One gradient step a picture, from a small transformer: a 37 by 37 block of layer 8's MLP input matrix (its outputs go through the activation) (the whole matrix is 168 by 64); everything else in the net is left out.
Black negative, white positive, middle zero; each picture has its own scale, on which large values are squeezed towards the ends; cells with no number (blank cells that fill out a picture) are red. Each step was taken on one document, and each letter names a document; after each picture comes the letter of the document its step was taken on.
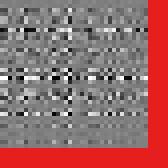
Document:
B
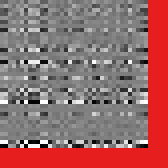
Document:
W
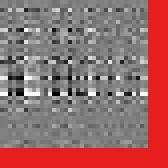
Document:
B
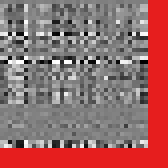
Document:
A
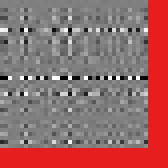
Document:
B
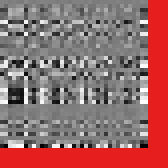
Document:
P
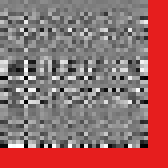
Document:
P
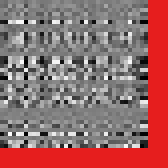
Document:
P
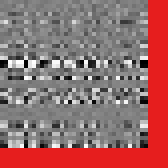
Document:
P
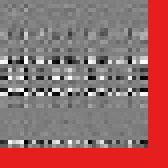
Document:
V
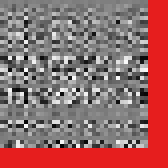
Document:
P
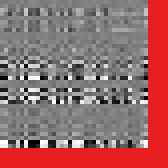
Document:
W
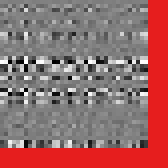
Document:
V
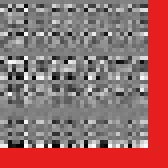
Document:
A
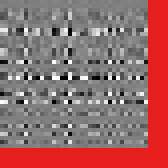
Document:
B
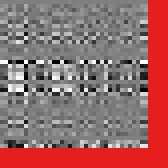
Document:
A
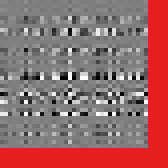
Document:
B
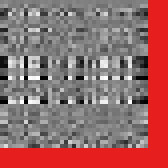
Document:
W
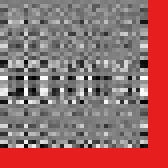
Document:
P
